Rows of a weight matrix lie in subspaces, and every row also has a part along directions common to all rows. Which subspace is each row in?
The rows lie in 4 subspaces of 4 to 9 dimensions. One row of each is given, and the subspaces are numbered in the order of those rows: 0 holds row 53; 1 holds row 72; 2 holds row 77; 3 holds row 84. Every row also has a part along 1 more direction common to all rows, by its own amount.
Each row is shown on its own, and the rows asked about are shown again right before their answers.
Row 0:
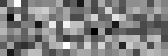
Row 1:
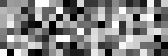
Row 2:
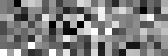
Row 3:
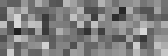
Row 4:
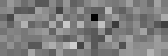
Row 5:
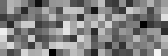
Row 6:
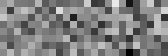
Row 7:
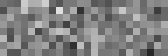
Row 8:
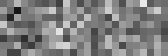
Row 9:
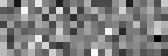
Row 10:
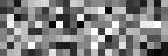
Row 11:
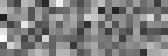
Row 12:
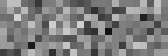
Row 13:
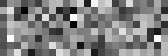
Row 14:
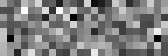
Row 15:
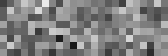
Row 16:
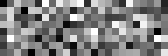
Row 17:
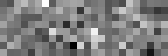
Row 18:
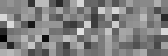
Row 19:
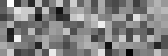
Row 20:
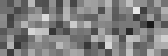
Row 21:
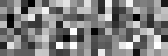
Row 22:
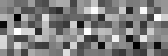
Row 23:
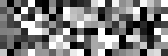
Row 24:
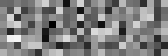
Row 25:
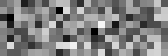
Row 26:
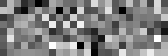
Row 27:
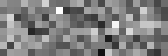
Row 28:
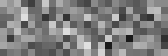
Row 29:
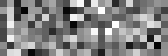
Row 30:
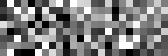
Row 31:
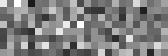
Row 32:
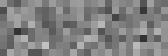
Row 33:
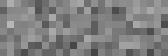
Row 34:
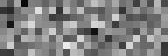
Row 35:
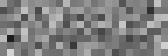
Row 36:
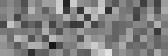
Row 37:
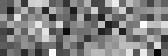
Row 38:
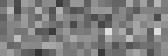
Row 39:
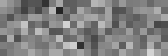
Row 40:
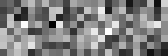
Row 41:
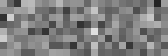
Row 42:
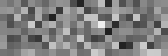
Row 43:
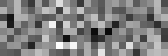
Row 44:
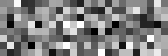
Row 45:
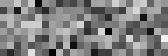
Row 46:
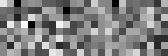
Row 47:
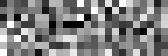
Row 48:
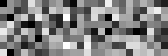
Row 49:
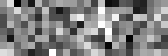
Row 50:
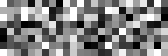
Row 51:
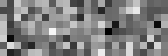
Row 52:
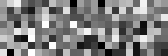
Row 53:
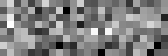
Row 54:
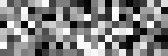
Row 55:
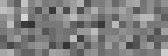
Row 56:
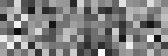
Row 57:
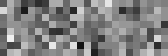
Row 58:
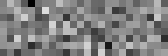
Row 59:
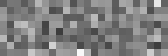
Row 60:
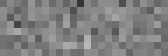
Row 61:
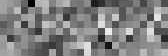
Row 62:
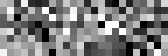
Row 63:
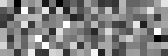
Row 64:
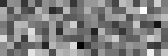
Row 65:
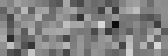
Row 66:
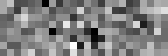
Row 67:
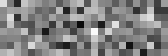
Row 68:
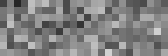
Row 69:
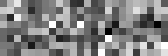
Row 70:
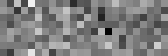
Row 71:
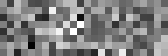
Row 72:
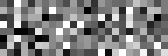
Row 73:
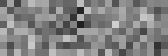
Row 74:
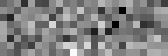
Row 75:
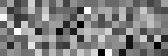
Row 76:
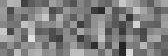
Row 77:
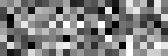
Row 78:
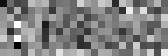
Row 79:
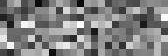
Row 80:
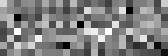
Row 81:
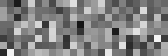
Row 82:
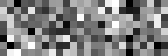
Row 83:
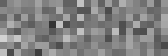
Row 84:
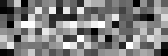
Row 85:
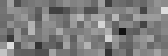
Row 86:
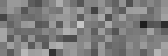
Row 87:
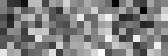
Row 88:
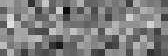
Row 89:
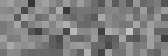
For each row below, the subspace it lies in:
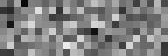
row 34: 3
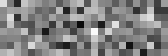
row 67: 3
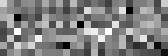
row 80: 1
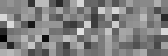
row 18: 3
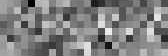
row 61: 0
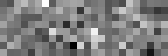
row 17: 2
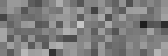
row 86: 3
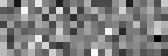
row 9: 2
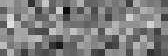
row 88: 0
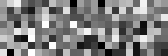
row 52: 1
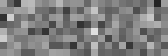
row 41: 3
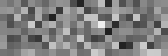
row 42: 0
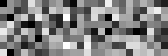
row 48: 1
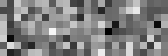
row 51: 2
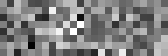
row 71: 1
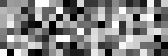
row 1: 1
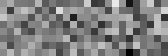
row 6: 2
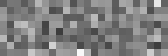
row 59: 1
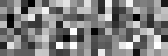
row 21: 0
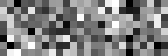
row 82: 2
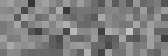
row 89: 0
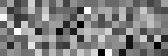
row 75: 1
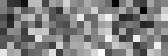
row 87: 0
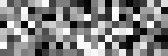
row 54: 0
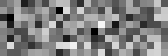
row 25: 0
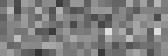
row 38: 2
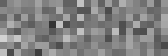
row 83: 1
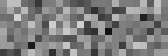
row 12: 0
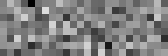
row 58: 0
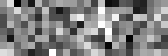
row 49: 0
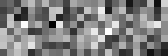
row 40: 3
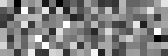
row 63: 2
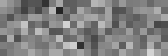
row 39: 2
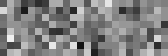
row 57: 2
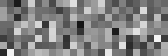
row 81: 1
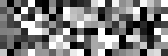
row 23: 0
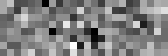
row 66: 2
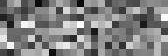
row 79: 3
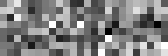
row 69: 3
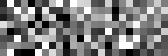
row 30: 0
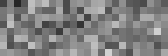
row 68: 1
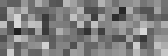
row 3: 1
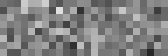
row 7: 2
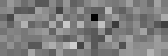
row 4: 2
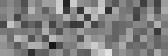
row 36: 1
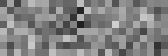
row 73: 1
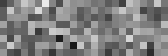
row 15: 2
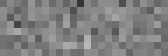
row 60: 1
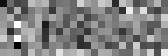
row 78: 1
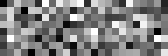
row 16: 2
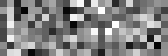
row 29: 2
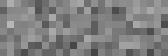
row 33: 0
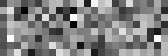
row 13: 2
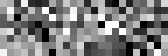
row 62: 3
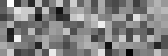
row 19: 0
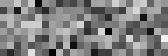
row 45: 0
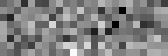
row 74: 1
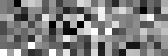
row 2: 0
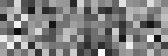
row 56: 1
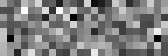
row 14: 2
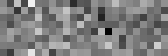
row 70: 0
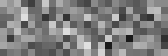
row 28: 0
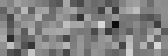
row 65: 2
